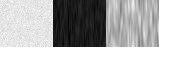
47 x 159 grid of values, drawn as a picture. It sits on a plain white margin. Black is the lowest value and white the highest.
It is made of 1 by 3 panels. Panel 1,1: very high, fine-grained, faint in contrast. Panel 1,2: very low, streaked downward, faint in contrast. Panel 1,3: high, streaked downward.
